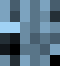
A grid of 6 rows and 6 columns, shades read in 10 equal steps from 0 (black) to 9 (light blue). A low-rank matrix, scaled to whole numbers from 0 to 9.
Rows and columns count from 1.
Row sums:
34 30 42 22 22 26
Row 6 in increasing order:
0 2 5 6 6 7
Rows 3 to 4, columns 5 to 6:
7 6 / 5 4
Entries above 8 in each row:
0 0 2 0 0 0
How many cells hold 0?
2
